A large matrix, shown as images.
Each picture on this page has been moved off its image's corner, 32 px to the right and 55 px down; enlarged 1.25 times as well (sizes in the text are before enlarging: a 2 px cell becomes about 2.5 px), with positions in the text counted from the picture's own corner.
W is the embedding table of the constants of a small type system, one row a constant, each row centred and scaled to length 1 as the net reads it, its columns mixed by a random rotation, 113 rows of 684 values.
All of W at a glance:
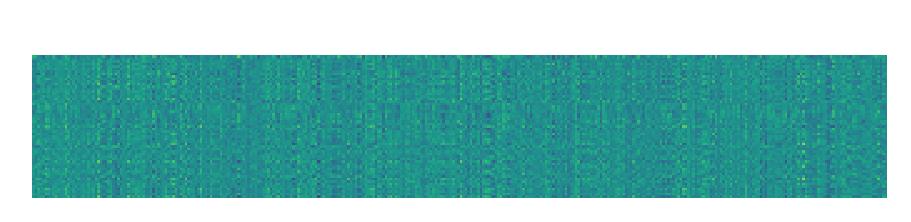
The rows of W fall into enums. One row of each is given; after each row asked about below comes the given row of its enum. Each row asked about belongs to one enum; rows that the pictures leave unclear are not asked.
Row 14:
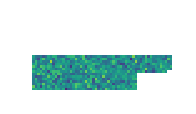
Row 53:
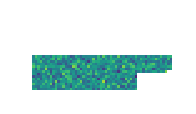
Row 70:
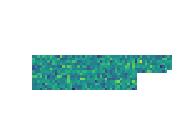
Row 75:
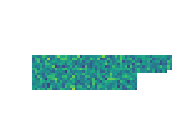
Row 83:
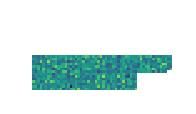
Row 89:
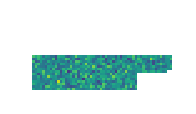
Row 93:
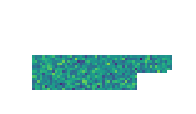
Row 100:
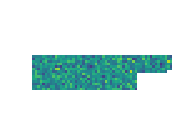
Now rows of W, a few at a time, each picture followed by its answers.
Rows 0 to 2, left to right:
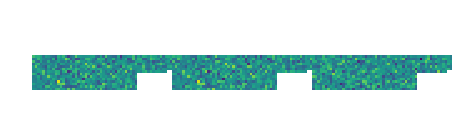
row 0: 89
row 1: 89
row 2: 93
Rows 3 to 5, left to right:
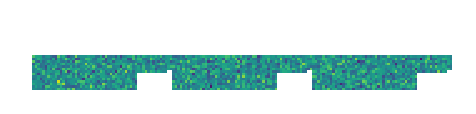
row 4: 83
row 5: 93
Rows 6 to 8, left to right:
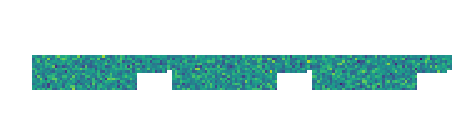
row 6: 75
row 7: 100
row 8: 93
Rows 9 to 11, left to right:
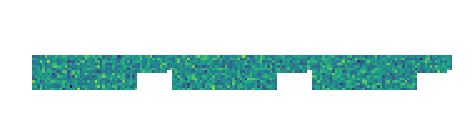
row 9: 83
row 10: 75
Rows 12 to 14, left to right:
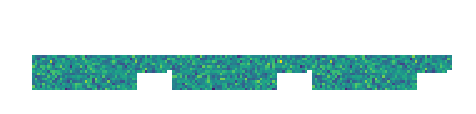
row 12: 14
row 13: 70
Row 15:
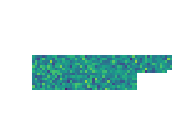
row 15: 14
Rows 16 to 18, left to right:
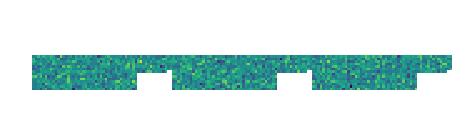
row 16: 70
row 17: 93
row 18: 83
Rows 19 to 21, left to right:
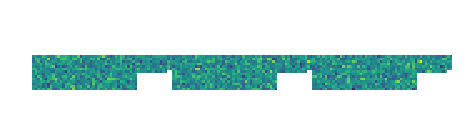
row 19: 75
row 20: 100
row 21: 70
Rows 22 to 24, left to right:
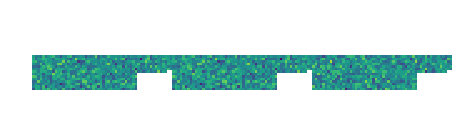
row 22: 93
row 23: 93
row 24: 14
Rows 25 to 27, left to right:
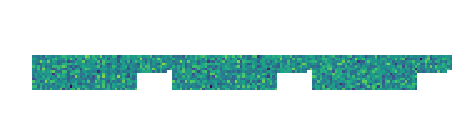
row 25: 83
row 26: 83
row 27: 93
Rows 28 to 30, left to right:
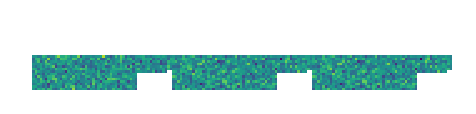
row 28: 75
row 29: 93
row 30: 93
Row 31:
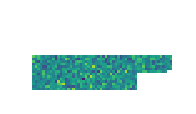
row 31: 89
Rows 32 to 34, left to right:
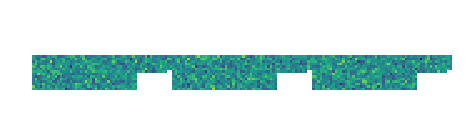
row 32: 14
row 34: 93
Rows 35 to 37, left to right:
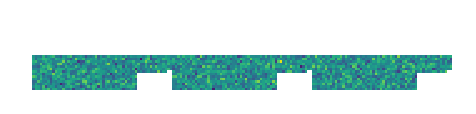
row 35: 93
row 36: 70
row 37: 53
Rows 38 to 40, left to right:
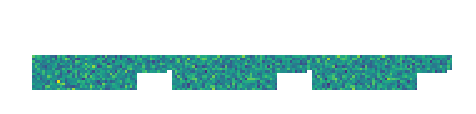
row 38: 89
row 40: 75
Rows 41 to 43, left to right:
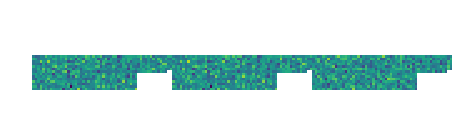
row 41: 83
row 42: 83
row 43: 75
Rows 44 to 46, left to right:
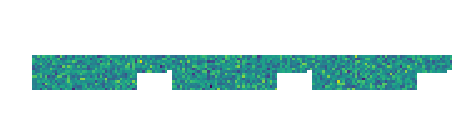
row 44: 70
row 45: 83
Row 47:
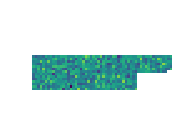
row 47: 83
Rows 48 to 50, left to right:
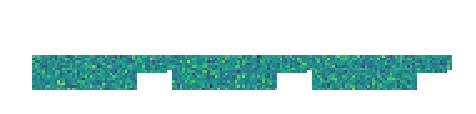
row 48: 89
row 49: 83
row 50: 75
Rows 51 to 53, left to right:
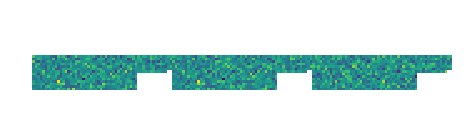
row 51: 89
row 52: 89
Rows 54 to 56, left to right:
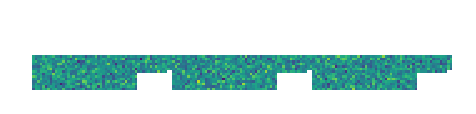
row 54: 93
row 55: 89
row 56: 75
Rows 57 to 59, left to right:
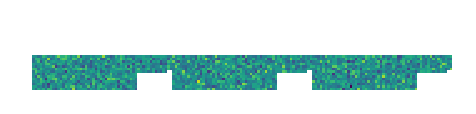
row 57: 75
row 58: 89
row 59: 83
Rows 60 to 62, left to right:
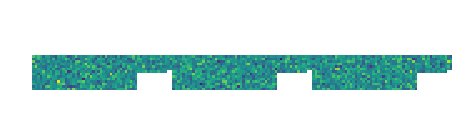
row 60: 89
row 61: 93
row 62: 100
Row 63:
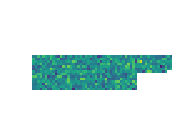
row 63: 70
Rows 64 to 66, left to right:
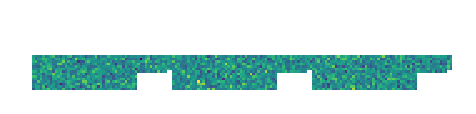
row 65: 89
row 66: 75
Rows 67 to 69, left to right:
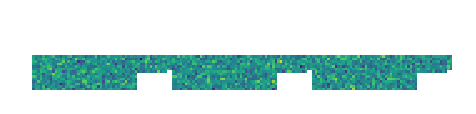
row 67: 93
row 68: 70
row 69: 75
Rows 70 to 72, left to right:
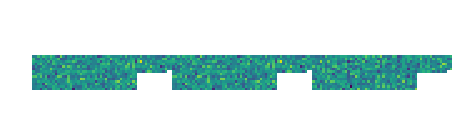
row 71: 70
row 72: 83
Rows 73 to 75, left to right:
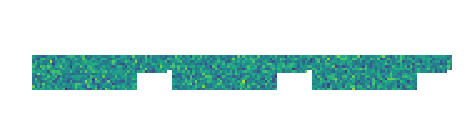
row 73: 14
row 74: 53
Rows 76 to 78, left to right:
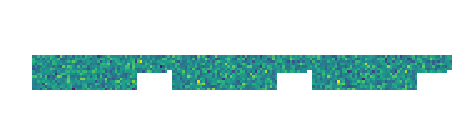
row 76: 70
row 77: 89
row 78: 89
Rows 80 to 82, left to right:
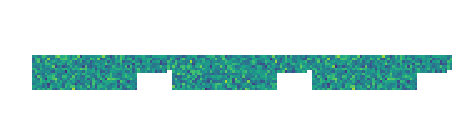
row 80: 75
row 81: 14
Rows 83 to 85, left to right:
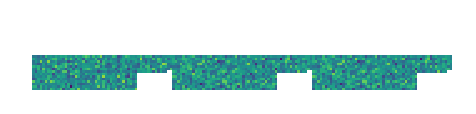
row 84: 93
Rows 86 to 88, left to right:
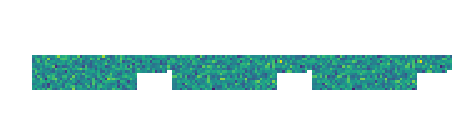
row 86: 75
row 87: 70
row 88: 70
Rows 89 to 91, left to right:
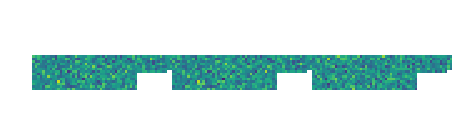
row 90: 89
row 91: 75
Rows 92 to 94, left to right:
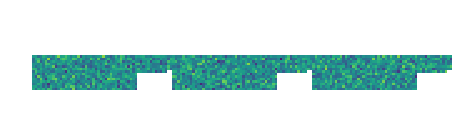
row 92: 75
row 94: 53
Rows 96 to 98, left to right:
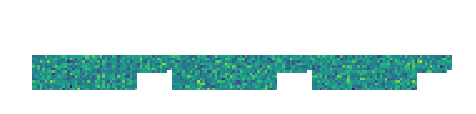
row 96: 83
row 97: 89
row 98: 70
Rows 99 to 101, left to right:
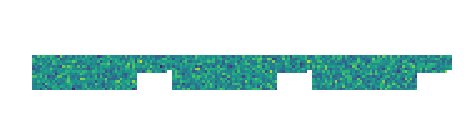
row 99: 70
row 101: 53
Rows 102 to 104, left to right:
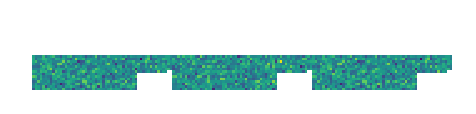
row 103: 70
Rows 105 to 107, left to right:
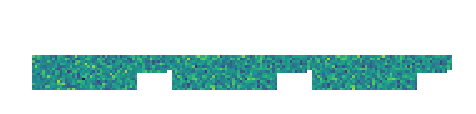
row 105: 89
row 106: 75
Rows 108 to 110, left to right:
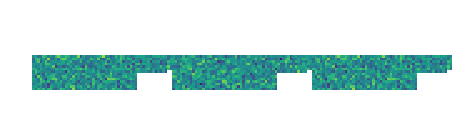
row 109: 93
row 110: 75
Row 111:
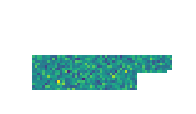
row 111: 89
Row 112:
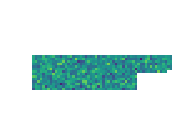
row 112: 93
